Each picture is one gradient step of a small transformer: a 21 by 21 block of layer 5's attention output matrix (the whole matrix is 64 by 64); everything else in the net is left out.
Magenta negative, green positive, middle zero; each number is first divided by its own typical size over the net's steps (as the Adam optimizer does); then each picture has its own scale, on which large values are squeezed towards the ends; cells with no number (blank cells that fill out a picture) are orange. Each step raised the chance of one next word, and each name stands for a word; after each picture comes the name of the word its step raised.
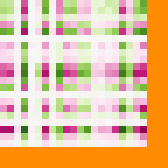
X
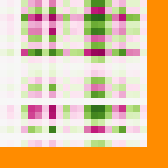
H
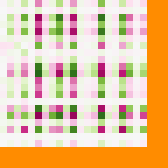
X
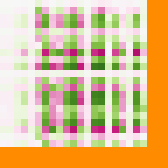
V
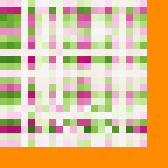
V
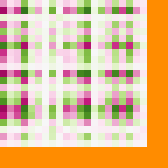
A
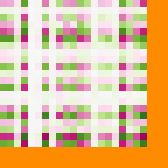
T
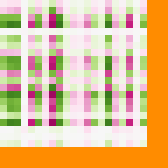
V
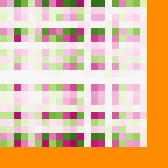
T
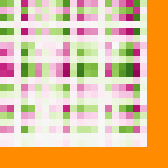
X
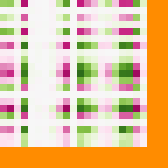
X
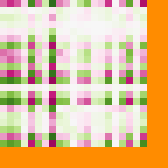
A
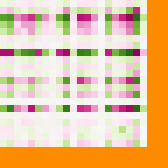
H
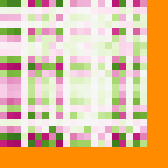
T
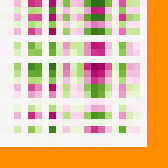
X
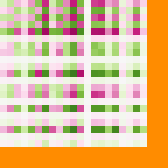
X
